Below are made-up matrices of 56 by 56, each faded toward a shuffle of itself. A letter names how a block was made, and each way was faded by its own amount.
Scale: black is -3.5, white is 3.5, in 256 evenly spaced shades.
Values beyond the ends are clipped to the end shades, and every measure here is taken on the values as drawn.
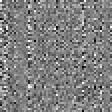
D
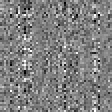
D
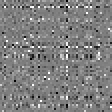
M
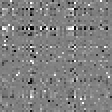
M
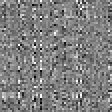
D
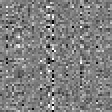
D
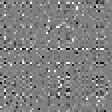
M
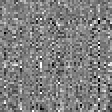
D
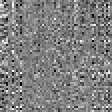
D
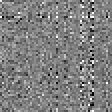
D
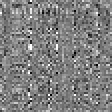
D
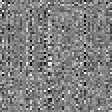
D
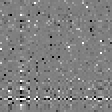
M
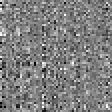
D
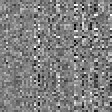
D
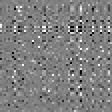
M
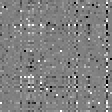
M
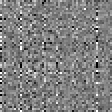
D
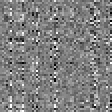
D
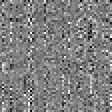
D
